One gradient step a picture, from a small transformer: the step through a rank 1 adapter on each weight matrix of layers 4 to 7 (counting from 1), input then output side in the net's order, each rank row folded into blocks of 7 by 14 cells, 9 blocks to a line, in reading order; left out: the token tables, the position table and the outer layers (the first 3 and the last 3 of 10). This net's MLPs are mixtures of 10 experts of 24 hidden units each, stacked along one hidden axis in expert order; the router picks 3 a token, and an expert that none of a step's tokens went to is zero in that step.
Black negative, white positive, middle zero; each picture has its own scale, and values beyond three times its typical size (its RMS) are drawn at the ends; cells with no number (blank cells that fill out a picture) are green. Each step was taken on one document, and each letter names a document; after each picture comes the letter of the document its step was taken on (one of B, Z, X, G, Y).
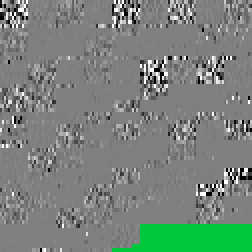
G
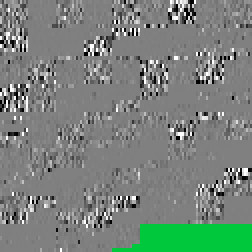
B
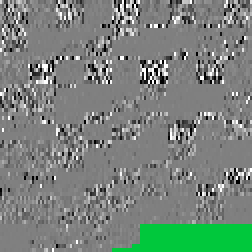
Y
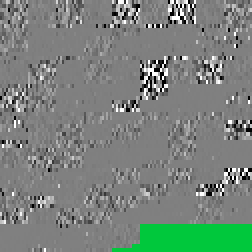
G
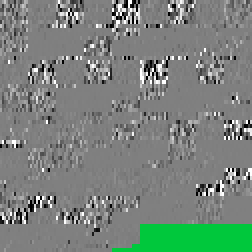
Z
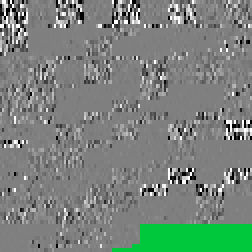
Y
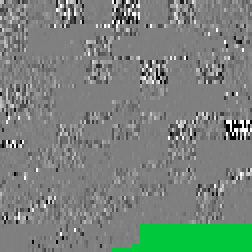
Y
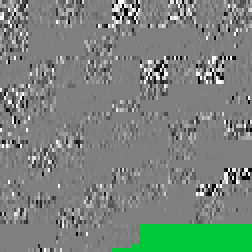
G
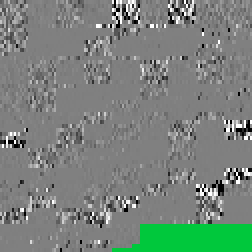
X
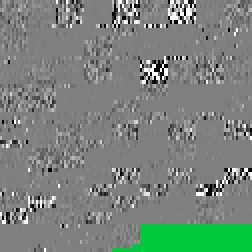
G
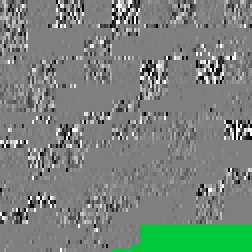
Z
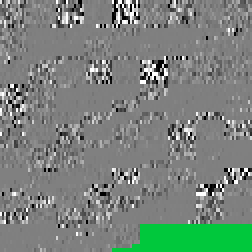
G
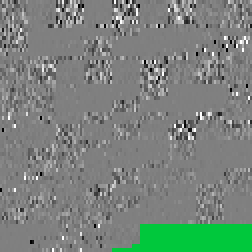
Y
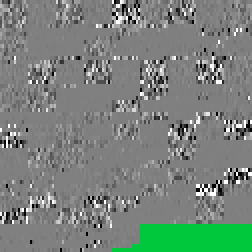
X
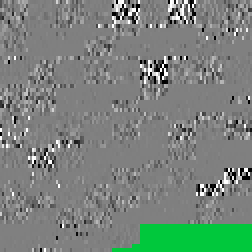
G
